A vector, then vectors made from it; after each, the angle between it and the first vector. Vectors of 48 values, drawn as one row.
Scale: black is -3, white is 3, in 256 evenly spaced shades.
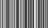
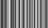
partly opposed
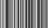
partly aligned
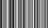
partly opposed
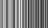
partly aligned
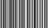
nearly opposite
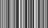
nearly parallel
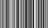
nearly parallel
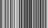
orthogonal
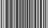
orthogonal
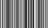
nearly parallel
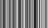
partly opposed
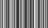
nearly parallel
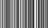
nearly parallel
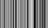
partly opposed
